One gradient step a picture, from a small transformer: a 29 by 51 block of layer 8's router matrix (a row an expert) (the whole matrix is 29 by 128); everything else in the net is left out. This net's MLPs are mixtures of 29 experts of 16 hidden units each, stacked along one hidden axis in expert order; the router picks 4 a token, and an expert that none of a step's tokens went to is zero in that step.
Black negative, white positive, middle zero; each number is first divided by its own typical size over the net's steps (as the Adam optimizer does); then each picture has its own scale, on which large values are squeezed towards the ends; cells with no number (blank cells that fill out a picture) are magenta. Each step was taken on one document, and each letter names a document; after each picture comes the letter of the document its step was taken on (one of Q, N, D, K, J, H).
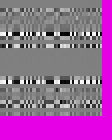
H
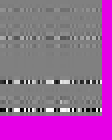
H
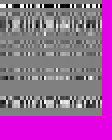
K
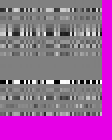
H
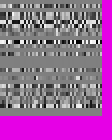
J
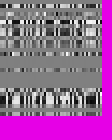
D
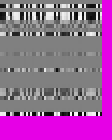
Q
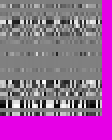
D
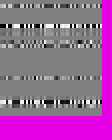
K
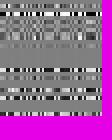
Q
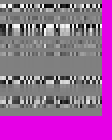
K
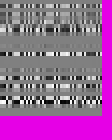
K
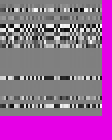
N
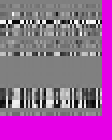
D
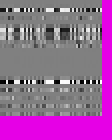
H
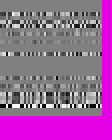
J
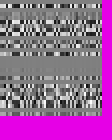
D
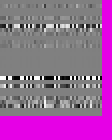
K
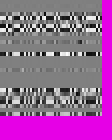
D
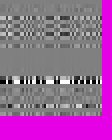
H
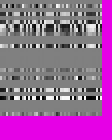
Q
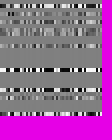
Q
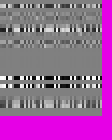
K
